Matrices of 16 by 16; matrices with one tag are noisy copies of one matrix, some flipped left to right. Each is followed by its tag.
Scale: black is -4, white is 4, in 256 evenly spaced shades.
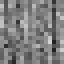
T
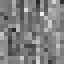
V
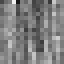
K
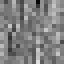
V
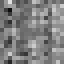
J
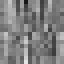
V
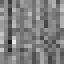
T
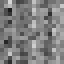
J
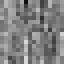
V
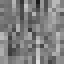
V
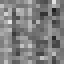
J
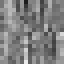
V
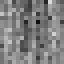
K
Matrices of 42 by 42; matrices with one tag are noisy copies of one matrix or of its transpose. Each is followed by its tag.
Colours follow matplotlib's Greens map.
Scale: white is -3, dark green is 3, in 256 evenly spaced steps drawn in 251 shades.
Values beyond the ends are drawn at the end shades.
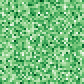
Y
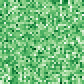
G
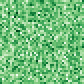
Y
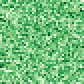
G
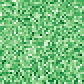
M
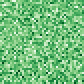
M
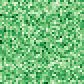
Y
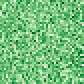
M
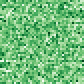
G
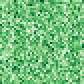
Y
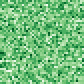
G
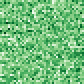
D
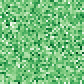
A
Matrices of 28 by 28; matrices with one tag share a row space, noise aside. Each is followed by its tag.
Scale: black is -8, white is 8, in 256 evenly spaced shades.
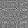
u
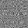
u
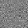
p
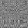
u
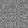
u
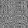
p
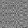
u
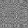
u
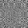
p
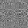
p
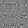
u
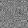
p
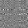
p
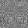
p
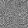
p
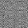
p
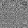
u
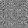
p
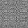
u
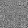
p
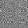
p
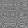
u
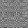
u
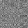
u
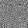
p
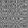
u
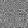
p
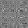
u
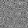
p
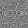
u
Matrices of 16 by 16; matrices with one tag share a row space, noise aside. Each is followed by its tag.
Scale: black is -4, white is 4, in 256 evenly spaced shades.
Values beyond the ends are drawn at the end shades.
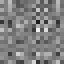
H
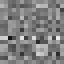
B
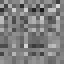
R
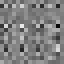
R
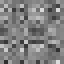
R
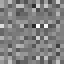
H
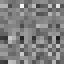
B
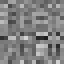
B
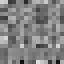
B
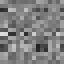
B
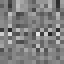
H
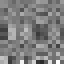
B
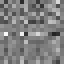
R
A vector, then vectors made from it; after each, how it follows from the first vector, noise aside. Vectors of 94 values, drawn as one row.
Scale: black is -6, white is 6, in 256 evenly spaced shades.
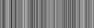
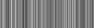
negated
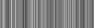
negated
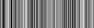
scaled up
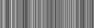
negated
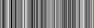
scaled up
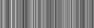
negated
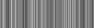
negated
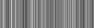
negated
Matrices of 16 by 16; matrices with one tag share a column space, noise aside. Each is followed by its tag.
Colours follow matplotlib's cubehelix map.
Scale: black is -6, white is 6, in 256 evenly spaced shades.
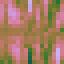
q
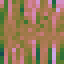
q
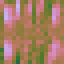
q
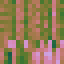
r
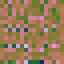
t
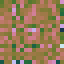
t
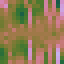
q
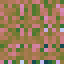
t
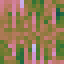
q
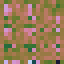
t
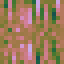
q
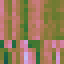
r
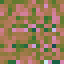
t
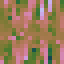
q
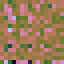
t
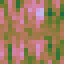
q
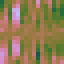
q
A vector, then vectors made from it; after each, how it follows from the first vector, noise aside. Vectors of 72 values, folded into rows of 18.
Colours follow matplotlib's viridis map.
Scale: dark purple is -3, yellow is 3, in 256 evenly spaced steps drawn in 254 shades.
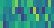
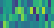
negated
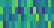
copied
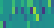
partly zeroed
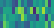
negated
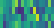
copied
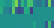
partly zeroed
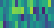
sign-scrambled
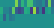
partly zeroed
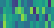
negated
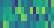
negated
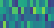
sign-scrambled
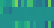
partly zeroed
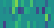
partly zeroed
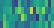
negated
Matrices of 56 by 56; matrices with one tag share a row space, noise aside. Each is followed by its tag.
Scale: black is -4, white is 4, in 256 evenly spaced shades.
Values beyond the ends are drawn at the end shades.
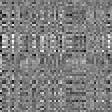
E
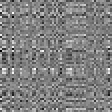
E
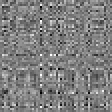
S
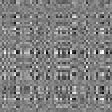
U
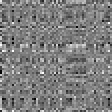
E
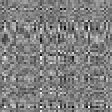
S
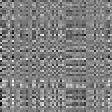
E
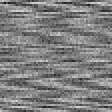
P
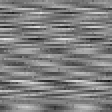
P
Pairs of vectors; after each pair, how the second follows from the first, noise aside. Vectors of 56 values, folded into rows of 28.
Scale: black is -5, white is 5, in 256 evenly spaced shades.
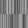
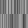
copied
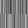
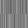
shrunk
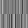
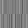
shrunk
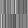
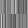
copied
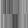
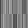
sign-scrambled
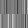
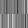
copied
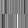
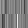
copied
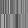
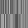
copied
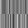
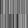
sign-scrambled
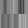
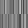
sign-scrambled
